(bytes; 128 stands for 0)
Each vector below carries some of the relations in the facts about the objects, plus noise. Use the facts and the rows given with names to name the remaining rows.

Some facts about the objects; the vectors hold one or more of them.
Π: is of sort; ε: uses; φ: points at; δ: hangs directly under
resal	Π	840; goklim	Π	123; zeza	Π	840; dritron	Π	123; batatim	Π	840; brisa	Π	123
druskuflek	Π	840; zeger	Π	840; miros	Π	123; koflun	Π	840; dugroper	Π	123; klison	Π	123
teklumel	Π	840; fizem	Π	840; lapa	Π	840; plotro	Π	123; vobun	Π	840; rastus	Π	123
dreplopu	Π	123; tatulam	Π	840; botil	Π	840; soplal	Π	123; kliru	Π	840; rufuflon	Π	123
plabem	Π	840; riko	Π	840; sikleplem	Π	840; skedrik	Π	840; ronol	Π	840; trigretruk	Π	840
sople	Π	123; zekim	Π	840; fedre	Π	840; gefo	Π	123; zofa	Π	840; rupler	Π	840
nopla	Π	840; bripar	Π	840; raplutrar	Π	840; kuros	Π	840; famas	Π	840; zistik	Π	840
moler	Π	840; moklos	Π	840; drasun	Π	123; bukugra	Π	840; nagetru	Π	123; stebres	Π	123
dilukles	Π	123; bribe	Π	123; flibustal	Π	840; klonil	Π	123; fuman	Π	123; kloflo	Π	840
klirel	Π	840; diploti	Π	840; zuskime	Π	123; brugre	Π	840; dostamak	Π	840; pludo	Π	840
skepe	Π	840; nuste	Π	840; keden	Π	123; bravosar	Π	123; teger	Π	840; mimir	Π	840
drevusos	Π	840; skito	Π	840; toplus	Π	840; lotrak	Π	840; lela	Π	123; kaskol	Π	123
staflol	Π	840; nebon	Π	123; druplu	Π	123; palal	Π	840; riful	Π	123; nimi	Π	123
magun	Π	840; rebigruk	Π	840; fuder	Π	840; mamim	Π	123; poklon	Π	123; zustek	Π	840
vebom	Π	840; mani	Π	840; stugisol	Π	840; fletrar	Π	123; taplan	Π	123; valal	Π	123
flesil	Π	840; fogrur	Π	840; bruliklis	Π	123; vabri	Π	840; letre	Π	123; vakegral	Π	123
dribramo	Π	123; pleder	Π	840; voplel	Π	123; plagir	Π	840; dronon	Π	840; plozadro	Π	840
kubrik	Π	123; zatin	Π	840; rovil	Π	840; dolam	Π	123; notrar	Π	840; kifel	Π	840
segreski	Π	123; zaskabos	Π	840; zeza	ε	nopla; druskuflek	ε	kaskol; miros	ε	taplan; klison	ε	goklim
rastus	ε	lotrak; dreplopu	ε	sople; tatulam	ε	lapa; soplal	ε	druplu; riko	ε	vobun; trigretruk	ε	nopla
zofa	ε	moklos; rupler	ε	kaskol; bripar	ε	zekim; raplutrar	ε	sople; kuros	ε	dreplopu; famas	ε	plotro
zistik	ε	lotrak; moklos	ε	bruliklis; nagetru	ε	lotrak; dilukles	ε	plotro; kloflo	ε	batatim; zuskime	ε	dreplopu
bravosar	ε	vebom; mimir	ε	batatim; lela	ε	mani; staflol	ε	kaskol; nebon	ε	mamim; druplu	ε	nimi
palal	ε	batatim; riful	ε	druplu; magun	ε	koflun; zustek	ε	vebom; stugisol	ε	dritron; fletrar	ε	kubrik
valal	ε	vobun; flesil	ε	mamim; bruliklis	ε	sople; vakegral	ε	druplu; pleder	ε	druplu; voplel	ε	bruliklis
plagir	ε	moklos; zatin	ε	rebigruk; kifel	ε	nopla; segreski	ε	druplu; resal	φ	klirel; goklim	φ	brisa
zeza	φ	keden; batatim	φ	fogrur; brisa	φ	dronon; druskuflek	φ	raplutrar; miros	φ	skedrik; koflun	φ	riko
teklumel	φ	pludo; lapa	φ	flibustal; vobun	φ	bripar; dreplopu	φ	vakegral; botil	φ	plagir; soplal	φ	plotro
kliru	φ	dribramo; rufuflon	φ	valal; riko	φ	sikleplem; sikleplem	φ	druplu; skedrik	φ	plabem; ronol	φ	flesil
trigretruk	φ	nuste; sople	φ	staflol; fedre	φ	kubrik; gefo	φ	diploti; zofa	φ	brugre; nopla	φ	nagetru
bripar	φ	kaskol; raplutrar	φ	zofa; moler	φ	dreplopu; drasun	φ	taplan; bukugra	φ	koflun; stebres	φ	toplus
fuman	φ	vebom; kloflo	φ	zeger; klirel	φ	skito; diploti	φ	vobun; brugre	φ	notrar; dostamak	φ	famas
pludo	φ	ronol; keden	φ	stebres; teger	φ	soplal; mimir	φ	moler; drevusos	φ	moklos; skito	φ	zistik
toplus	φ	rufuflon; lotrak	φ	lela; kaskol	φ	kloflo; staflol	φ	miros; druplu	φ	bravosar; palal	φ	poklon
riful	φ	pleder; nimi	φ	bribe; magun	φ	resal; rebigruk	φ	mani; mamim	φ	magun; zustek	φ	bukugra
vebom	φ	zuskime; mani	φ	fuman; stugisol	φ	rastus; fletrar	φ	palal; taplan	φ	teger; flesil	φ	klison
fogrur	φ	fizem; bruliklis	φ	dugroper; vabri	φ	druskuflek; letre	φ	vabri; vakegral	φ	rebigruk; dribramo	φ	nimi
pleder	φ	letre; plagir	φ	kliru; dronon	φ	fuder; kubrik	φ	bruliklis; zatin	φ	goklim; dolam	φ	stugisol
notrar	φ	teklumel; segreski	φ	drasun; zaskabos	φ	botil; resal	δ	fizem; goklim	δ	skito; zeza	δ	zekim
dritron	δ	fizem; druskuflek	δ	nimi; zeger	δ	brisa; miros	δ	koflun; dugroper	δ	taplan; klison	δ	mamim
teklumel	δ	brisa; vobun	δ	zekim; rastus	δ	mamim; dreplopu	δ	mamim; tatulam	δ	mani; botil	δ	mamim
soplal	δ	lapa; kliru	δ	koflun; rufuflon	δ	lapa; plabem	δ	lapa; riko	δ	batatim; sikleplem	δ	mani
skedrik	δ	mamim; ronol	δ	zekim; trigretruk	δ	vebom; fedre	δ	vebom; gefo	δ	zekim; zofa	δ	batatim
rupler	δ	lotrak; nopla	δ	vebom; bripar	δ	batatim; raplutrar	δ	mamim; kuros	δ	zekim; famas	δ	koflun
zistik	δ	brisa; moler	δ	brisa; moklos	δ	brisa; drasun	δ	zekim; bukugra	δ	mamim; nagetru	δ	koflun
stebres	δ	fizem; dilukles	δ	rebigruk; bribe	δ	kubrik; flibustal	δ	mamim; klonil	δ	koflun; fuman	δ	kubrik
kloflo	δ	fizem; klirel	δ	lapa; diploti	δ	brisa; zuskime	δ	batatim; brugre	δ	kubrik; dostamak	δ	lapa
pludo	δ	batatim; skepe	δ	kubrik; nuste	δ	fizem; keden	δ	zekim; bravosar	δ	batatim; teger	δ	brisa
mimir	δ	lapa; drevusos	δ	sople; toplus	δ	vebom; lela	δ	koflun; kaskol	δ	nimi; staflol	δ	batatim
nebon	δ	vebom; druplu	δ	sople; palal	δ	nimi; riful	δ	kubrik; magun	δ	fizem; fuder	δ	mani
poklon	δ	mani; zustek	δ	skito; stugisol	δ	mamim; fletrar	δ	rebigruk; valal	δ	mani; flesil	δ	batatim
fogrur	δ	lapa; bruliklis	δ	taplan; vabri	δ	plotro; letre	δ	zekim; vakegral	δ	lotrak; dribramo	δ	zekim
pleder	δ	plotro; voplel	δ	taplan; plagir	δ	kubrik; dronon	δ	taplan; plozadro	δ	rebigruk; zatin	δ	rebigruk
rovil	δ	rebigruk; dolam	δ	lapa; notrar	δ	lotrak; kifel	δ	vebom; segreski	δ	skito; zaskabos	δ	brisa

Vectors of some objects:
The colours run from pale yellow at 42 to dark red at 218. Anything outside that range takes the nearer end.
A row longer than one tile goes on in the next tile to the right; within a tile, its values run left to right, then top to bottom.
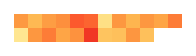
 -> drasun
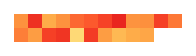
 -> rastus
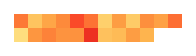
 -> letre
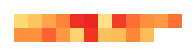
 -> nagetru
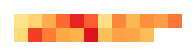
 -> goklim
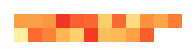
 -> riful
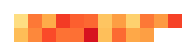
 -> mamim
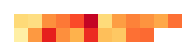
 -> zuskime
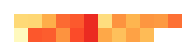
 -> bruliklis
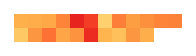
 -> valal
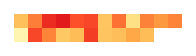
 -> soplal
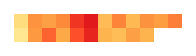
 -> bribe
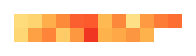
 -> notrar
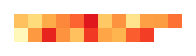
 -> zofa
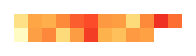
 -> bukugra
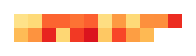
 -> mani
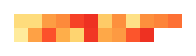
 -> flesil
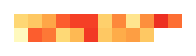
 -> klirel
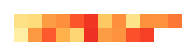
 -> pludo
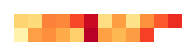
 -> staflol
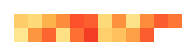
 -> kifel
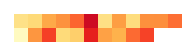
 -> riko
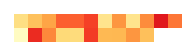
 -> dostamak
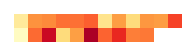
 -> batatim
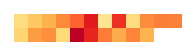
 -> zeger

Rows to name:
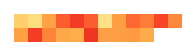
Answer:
poklon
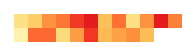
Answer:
plabem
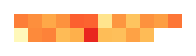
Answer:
gefo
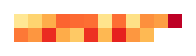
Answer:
lotrak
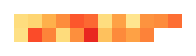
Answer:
nopla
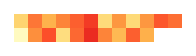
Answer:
kloflo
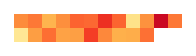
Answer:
stugisol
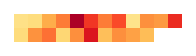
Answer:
nuste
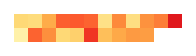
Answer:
zatin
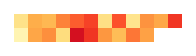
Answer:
zaskabos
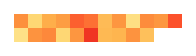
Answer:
ronol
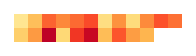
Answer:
fizem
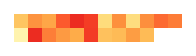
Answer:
rufuflon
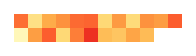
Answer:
kuros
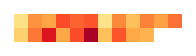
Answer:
kubrik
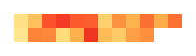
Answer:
vakegral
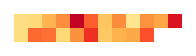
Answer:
trigretruk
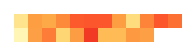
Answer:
botil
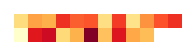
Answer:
lapa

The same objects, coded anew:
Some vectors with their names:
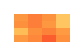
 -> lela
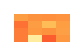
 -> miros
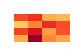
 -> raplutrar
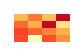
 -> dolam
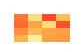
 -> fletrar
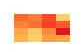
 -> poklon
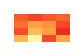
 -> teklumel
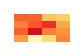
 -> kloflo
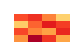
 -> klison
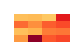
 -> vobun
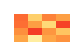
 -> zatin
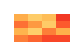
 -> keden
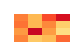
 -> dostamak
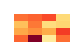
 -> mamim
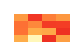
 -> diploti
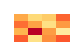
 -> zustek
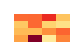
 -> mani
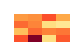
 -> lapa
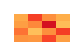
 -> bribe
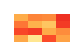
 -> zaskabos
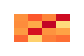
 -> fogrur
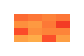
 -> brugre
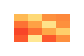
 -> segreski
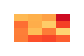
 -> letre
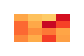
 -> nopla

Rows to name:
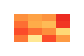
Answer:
fedre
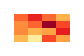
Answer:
zeger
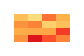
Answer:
druplu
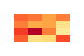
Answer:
mimir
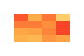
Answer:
dronon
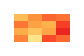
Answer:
kaskol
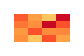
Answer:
kifel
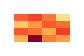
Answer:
dreplopu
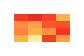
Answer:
zistik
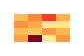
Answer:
sople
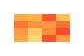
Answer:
goklim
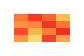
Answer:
dugroper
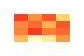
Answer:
palal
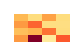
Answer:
batatim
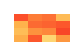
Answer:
famas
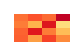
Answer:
klirel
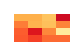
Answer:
drevusos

